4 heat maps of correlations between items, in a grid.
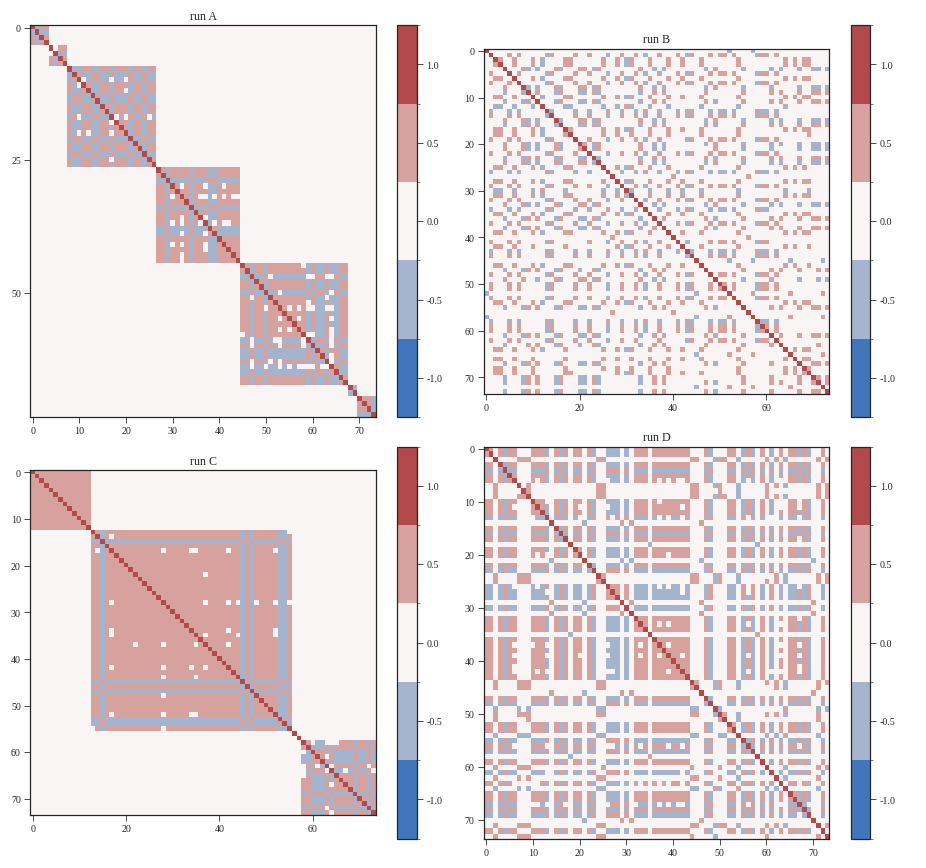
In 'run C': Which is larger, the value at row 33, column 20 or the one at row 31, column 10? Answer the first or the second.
the first
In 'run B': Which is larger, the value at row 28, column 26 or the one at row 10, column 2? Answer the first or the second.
the second
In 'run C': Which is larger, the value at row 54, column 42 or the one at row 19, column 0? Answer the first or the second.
the second
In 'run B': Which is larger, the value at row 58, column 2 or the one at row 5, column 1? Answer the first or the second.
the second
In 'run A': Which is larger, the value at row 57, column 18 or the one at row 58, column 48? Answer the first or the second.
the second
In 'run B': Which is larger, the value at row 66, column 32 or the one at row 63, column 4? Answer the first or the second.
the first
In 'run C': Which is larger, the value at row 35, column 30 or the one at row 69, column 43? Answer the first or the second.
the first
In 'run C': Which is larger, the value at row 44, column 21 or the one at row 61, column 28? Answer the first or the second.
the first
